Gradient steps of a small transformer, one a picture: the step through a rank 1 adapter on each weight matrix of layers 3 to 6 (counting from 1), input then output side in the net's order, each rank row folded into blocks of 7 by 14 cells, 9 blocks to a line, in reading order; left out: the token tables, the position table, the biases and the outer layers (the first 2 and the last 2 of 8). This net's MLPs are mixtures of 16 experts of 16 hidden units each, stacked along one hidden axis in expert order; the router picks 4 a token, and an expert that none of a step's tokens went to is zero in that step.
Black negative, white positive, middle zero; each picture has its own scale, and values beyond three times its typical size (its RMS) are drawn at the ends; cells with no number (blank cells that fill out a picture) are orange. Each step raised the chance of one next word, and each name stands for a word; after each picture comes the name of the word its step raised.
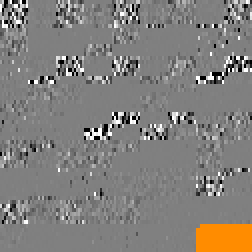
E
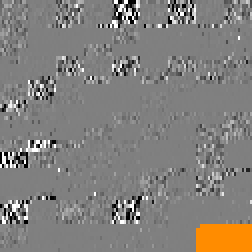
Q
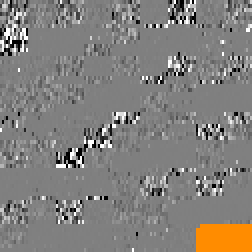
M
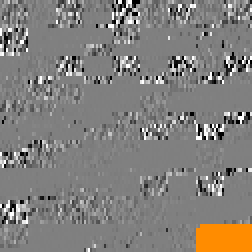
E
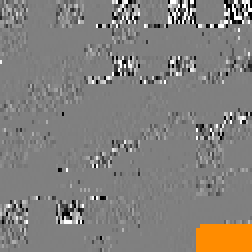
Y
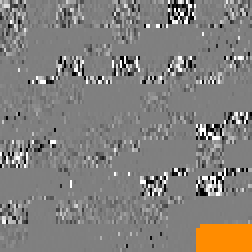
M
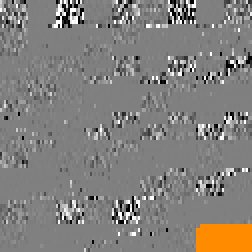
M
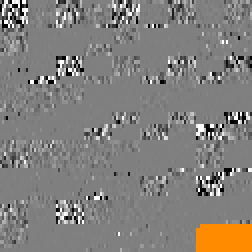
M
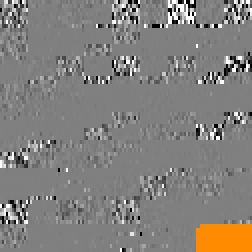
Y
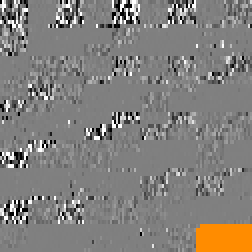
Q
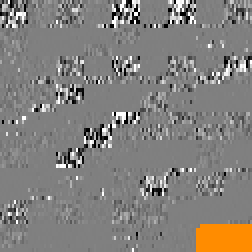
Y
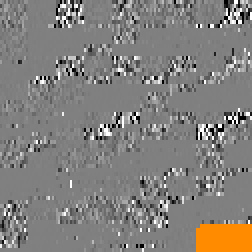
M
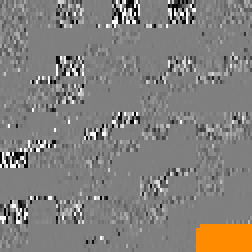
Q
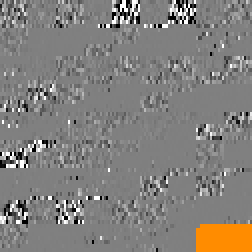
Q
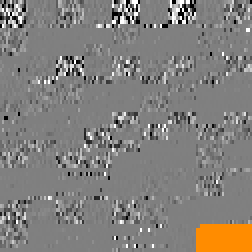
Y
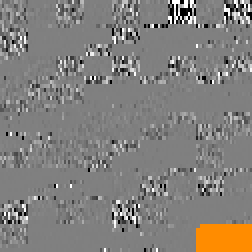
Y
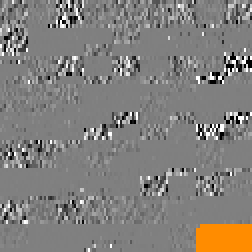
E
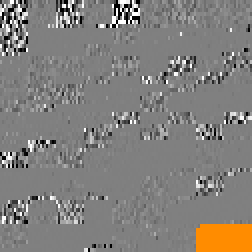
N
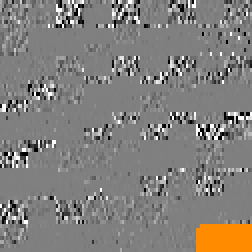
E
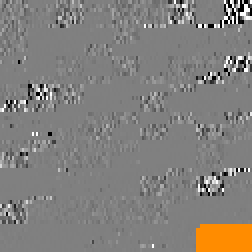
E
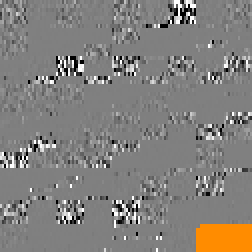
Y
